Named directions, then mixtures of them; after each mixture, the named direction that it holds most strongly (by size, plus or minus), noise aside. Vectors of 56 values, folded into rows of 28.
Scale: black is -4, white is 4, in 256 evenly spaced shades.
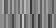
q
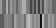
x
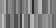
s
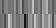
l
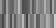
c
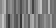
s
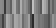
s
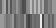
x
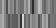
s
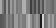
x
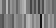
x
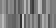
s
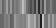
x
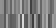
q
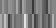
l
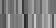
l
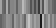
x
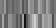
l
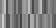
s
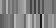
x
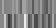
l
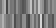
x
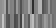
s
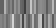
q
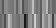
l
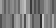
x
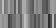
l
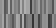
q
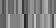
l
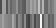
x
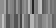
s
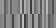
q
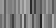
q
